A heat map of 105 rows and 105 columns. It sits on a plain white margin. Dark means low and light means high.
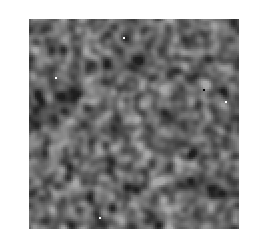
The texture is blotchy. No seam splits the table. Five lone cells stand out: four far higher and one far lower than their neighbours. There are no regular stripes. The values follow a bell shape. On average the colour sits 40% of the way up the scale. The halves do not mirror each other.
